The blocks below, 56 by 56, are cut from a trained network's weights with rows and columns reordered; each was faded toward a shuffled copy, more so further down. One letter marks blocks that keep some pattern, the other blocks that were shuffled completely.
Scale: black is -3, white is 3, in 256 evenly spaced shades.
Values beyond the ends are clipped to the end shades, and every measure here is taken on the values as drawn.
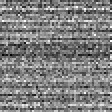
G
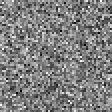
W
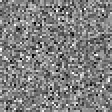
W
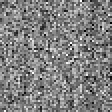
G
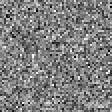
W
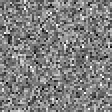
W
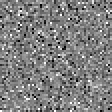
W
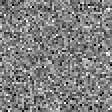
W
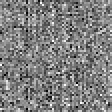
G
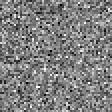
W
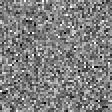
W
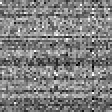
G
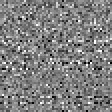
G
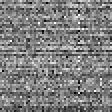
G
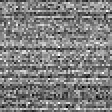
G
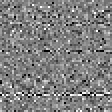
G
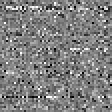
G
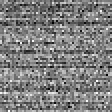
G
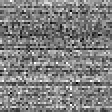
G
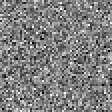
W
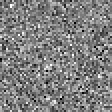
W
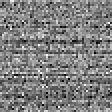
G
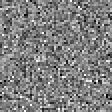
W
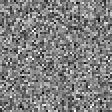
W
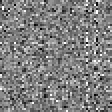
G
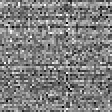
G
